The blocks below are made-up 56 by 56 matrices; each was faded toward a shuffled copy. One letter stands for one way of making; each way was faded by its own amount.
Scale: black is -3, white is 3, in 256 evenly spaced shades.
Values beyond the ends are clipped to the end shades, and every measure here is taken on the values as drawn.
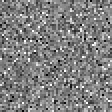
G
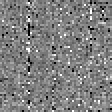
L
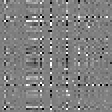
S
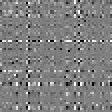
S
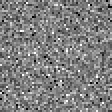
G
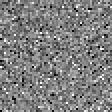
G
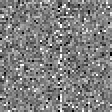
L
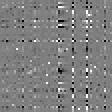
S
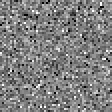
G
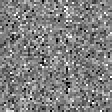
L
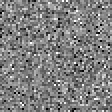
L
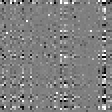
S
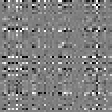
S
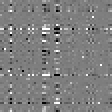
S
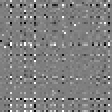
S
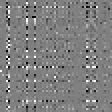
S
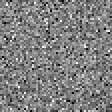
G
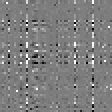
S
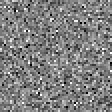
G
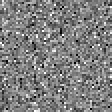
L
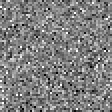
G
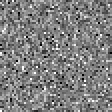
G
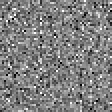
L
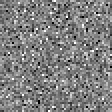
G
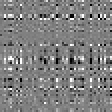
S
